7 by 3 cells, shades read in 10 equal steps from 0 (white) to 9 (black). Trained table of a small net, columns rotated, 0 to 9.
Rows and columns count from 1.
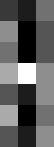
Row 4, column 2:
0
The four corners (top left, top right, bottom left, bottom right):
7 5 6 4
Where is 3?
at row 4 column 1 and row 6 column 1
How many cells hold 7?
1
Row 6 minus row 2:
-1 0 -1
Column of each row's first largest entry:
2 2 2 3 2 2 2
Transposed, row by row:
7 4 5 3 6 3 6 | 8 9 9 0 8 9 8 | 5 6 6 4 4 5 4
